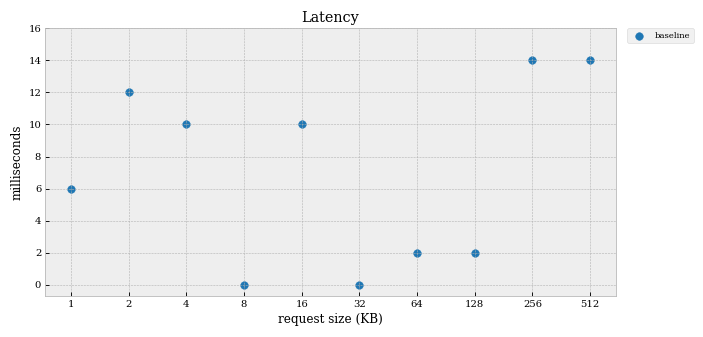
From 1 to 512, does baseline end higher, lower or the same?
higher
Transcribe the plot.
Title: Latency
x-axis: request size (KB), ticks 1 2 4 8 16 32 64 128 256 512
y-axis: milliseconds, ticks 0 2 4 6 8 10 12 14 16
Legend: baseline
Values:
baseline: 6 12 10 0 10 0 2 2 14 14
